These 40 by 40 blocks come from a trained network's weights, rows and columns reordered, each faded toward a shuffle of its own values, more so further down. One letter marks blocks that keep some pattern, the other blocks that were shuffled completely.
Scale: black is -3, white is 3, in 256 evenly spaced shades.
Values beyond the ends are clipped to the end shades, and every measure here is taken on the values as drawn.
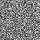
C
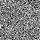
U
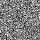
U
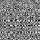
C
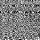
C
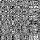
C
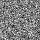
U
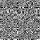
C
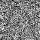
U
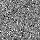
U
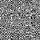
C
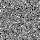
U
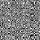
C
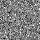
U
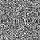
C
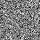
U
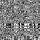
C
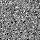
U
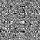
C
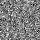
U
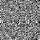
C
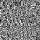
C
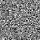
C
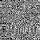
C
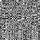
C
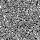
U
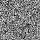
U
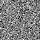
U
